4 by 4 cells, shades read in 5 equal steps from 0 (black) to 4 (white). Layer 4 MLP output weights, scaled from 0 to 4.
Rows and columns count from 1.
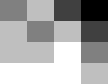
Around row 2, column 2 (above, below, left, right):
3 3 3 3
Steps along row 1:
up down down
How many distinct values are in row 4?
2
